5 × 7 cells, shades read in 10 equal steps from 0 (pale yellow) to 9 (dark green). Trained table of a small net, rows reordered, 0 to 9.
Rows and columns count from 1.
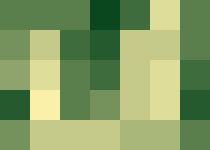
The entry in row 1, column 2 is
6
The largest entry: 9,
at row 1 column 4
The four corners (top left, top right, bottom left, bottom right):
6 6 5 6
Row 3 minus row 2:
-1 -1 -1 -1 0 -1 1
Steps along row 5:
down same same up same up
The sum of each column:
28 11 27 31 16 8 33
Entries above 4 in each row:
6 4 3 4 2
